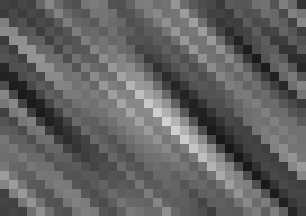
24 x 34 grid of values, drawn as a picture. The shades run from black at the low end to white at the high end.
Mirror symmetry: none. Average level on the scale: 40%. Odd rows or columns: none. Ninth with the highest average: centre. Slope: none. Grain: diagonal, down to the right.
